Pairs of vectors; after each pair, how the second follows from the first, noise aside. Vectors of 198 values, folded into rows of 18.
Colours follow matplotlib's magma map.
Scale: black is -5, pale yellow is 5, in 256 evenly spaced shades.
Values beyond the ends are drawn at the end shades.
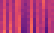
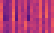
wrapped around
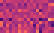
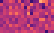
wrapped around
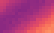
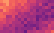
reversed
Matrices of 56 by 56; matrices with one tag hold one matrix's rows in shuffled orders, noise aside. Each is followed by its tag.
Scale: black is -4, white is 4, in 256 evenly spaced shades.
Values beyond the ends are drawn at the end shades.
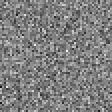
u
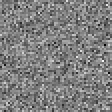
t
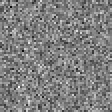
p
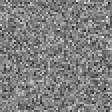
t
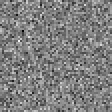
p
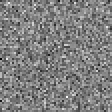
u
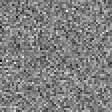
u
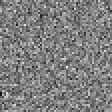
u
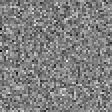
u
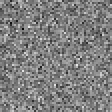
p
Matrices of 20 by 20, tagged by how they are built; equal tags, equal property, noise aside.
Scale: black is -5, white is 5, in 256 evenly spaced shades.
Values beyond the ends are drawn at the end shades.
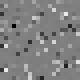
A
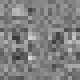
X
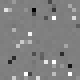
A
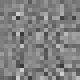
X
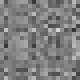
X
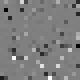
A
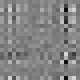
X
